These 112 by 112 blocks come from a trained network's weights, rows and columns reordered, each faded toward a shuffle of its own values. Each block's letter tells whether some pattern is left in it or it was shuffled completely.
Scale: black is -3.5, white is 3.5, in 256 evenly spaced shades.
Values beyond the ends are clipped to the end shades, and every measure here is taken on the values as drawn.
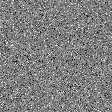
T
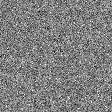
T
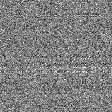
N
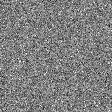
T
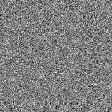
N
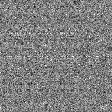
N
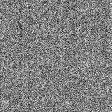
N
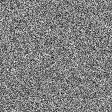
T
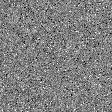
T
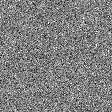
T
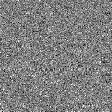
N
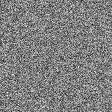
T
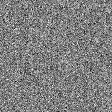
N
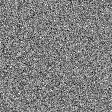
T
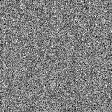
N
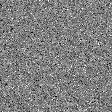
T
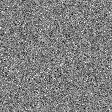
T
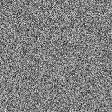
N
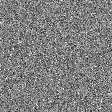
T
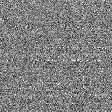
N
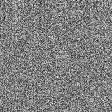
N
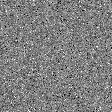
T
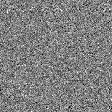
N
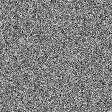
T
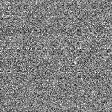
N
